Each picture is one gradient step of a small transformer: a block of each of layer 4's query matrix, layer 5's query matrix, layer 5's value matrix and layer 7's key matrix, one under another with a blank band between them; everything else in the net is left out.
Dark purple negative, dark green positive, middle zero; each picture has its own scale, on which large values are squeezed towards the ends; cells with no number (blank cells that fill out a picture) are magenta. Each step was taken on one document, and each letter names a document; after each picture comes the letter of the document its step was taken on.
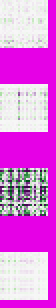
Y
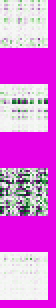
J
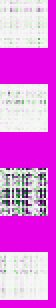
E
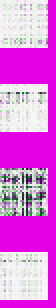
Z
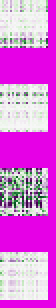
Z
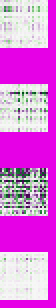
Y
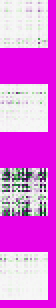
E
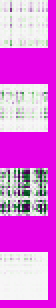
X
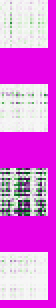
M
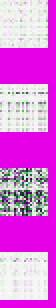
Z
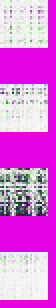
M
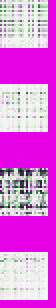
Y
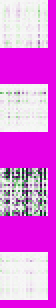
E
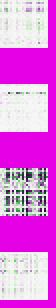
E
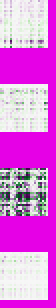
M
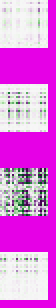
E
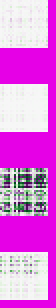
X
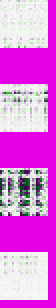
J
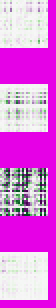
E
